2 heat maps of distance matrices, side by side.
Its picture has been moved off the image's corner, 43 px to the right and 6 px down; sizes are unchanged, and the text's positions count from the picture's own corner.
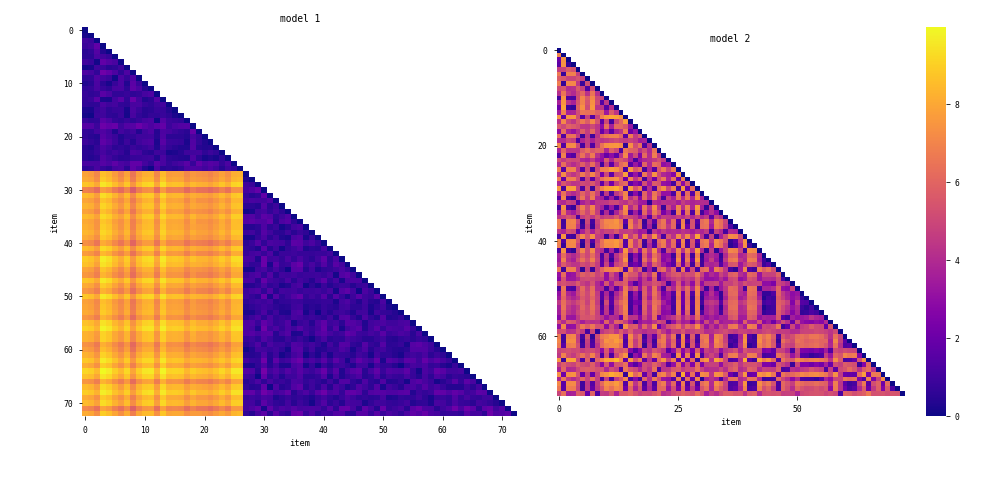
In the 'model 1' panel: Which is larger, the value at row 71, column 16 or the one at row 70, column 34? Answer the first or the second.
the first
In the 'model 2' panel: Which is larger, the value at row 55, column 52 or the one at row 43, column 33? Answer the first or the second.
the second
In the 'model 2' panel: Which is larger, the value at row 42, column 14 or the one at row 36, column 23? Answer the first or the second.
the first
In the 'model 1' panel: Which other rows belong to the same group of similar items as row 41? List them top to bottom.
27, 28, 29, 30, 31, 32, 33, 34, 35, 36, 37, 38, 39, 40, 42, 43, 44, 45, 46, 47, 48, 49, 50, 51, 52, 53, 54, 55, 56, 57, 58, 59, 60, 61, 62, 63, 64, 65, 66, 67, 68, 69, 70, 71, 72
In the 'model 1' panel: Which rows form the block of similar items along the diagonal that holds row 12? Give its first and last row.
0 to 26
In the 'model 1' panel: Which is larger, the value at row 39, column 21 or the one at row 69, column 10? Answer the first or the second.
the second
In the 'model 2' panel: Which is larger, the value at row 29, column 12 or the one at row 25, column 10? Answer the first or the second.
the first
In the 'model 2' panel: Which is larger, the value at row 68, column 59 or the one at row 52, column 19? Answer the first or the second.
the first
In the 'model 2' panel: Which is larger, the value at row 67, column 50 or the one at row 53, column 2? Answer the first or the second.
the second
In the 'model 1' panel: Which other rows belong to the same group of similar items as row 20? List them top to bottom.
0, 1, 2, 3, 4, 5, 6, 7, 8, 9, 10, 11, 12, 13, 14, 15, 16, 17, 18, 19, 21, 22, 23, 24, 25, 26
